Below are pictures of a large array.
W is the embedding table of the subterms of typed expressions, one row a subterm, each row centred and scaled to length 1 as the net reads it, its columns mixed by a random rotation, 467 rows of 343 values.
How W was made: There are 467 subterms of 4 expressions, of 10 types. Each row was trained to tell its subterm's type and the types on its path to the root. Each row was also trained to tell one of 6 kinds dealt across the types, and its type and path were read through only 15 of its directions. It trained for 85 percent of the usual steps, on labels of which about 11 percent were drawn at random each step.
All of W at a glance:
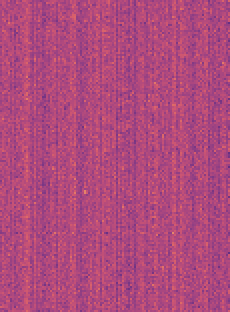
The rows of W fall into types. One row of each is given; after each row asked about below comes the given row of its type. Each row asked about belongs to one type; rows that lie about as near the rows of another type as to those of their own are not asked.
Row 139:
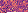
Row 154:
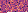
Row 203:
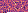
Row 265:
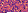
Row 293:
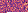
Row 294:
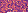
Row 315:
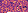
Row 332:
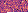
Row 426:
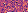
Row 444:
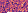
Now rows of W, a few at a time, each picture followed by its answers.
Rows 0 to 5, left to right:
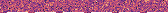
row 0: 203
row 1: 293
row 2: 315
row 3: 426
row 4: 444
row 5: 315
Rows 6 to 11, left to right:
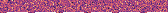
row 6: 139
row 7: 315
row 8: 203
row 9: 426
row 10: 294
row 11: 315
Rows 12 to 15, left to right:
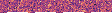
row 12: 315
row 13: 332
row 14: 139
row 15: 293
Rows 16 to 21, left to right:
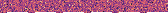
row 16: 444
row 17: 444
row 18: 293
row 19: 332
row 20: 315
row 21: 444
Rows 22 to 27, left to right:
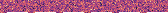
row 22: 154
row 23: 293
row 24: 293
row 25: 203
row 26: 265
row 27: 154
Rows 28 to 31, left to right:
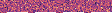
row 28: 139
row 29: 294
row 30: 426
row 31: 315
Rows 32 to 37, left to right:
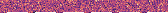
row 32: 315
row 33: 294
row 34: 139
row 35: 139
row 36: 139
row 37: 265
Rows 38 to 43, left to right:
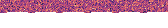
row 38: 426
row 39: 265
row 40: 315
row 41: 294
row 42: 332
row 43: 203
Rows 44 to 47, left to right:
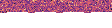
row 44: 265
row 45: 315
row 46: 315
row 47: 444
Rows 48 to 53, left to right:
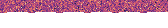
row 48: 154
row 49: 294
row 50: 139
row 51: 139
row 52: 444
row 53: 203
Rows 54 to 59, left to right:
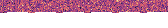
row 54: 426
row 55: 154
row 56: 426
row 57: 294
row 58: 315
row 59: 444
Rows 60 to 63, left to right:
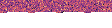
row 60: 332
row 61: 154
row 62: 294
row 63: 315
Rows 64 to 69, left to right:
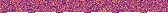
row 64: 203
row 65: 315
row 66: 444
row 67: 203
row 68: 294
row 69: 332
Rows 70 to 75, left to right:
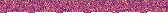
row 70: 139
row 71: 265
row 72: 294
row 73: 332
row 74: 203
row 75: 315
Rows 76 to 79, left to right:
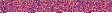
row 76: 332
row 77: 293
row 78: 154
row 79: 294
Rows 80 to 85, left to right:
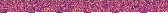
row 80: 444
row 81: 265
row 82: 265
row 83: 139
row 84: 154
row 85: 265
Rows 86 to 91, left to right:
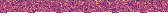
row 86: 294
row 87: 294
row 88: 426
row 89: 139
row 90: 139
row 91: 426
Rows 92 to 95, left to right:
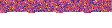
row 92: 294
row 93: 293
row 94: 154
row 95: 293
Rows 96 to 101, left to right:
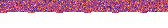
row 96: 203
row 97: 154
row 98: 332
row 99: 315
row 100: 139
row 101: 315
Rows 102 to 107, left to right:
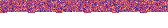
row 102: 315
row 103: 139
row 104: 154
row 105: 154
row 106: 203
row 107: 315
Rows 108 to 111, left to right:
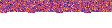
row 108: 293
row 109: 294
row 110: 426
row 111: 426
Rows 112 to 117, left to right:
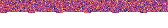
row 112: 265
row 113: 444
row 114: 444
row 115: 294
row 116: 444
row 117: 265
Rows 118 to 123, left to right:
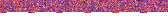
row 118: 315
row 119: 426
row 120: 332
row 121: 444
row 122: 293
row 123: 203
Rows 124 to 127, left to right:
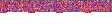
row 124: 315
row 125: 265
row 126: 294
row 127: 203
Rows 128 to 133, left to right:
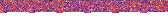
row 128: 203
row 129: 294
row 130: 426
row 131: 293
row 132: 203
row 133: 154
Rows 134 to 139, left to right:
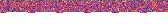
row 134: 444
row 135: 332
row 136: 294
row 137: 315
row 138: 139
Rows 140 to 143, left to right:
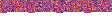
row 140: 315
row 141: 426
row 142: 293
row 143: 426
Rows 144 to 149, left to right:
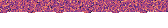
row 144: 294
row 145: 154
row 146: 315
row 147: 294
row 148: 293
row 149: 332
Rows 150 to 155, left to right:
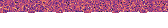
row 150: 203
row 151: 203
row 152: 332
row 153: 154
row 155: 332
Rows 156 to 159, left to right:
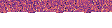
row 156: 265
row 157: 139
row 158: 315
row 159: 265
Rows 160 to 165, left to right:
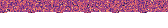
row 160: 154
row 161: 426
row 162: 426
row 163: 426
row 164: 265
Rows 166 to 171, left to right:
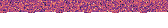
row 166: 332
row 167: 203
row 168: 315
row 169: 426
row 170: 293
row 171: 294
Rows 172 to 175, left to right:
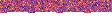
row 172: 426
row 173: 265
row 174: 444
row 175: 293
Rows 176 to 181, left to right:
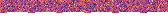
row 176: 426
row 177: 139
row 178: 293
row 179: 293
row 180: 426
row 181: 265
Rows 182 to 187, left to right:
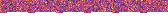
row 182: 293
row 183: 315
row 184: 332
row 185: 444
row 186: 203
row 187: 294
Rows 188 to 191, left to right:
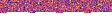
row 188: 139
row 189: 294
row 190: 154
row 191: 332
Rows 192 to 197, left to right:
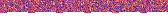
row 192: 294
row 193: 294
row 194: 444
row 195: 426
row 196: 154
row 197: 444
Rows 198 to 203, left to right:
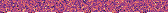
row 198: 315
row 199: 315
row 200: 139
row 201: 265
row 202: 294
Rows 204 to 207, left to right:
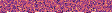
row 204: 444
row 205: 444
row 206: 265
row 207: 315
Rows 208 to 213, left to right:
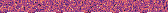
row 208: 203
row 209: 294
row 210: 293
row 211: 332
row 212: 154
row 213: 315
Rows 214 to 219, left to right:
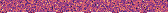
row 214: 265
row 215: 444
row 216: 293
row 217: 293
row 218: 426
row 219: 203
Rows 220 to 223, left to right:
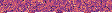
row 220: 203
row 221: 154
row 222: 444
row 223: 426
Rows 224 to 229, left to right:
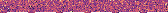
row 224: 294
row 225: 293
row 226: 139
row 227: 332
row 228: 294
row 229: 332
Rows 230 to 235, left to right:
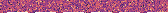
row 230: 293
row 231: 294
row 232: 139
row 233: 139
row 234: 293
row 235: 426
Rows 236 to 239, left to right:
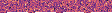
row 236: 315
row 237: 315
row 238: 294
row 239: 154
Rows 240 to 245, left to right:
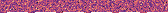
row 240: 293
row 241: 203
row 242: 265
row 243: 294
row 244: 426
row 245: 293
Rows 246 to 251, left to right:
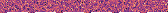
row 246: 294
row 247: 154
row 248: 293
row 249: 294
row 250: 444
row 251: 332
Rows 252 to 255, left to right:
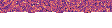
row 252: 139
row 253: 426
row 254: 444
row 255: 315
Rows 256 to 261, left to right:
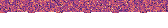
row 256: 293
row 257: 139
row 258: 203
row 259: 294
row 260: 203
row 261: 265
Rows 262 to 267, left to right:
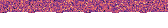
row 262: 315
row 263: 203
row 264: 203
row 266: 426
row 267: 444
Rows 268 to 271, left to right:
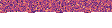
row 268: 293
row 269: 203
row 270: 332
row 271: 315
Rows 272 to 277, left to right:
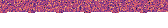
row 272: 332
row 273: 332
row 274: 203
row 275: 139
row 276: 426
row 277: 203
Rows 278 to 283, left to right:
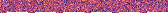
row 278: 154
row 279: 293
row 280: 332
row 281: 294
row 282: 139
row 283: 332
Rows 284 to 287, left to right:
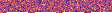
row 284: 154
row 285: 426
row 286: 332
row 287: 426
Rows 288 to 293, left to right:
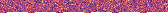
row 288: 294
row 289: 444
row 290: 426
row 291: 332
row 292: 139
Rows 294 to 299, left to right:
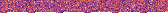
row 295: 203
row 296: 294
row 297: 426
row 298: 332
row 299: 293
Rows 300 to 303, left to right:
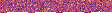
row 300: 293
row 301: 265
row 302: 444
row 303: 315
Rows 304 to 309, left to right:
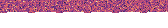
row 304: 154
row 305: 315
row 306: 293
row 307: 139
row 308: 426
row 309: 154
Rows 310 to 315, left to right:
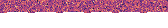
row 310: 154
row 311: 139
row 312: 444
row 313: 293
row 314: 426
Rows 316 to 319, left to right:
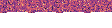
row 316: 293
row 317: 203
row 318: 294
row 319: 444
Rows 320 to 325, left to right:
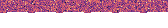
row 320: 294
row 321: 332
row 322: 154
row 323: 315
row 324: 315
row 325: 294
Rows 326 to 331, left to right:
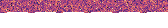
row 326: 315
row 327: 293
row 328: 426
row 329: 203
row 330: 203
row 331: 139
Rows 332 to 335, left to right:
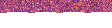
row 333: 426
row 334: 293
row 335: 332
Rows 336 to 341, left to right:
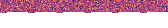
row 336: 154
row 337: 444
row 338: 265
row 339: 426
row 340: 315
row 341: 444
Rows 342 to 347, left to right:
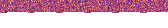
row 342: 294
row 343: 154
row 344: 315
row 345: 203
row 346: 315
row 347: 139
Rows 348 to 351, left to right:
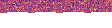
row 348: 203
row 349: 293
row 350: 203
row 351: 426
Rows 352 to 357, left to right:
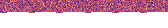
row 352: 139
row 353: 203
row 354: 139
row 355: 332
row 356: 154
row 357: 426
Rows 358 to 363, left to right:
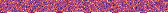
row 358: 444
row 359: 332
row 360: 315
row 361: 139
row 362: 154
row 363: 139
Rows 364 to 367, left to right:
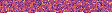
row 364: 203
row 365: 332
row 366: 154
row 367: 203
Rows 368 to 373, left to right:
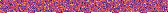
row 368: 293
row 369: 154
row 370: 426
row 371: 139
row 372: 139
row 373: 444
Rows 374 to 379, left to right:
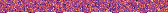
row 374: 444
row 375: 315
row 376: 444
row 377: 426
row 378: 139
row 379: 139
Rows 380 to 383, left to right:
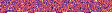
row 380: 203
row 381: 154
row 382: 444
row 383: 139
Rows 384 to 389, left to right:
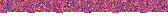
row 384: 444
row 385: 426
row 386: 426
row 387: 294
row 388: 293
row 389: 444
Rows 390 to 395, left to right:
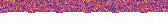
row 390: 154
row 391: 265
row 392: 293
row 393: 426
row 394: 139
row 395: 315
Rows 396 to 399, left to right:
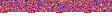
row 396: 203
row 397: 293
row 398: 315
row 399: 265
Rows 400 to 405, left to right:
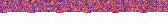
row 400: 444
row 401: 265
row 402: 203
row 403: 203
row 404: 315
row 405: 332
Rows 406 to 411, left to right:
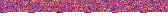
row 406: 139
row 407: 315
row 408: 315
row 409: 265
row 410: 154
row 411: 426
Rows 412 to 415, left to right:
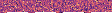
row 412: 426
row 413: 426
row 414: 332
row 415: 139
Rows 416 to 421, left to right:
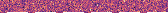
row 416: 139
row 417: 154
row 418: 315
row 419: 293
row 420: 293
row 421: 139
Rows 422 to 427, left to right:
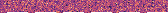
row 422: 332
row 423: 444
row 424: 332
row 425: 315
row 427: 426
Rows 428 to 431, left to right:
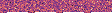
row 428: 332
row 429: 265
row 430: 294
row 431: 294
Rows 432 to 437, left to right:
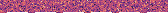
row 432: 293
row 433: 444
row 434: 315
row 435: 154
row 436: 154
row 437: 294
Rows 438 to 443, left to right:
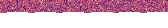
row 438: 426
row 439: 139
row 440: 293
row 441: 139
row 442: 332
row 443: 426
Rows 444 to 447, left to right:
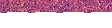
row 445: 444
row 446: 294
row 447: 203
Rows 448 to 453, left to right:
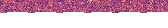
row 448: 294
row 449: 426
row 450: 203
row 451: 315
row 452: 203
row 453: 265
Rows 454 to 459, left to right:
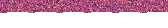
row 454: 265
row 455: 294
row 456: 265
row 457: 293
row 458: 315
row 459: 154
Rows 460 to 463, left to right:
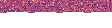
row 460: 426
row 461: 315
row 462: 265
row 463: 293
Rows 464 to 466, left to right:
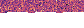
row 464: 203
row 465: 332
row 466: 293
